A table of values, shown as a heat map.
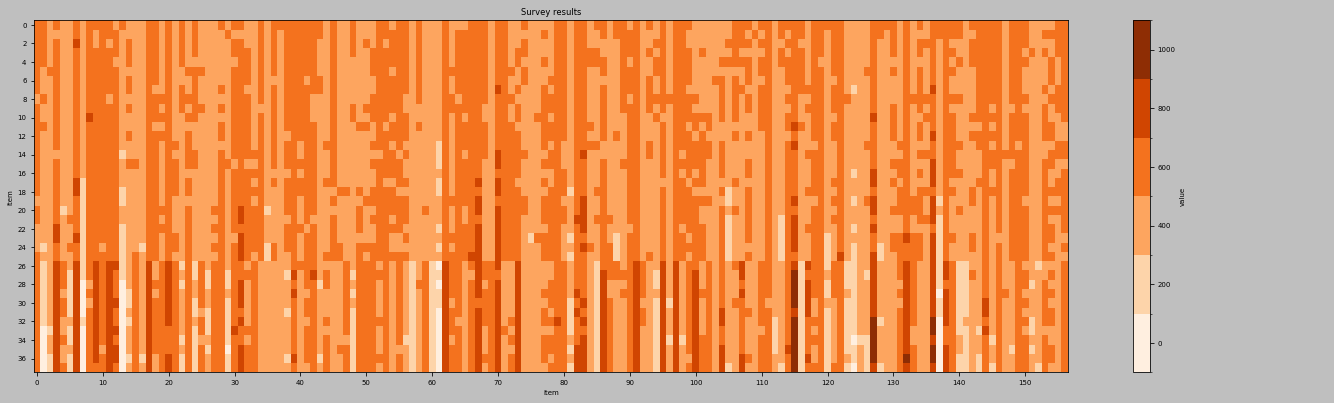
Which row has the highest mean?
0
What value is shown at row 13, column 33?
400
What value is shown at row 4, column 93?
400
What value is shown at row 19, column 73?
600
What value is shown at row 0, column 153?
400
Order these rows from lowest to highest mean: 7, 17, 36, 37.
37, 17, 7, 36
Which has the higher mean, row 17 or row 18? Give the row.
18
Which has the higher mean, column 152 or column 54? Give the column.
54
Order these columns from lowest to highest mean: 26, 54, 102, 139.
26, 102, 54, 139
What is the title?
Survey results
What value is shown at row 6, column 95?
600
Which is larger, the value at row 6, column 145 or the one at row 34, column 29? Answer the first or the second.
the first
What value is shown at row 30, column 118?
400
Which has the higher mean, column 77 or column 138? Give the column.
138
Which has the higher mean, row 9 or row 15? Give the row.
9
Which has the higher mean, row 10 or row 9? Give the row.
10
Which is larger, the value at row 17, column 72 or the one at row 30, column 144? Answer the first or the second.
the second
